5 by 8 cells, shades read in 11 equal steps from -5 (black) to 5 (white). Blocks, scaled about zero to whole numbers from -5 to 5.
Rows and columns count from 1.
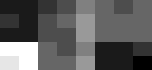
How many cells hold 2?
0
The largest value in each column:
5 5 -1 -1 1 -1 -1 -1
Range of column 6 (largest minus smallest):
3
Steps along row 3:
same up same up down same same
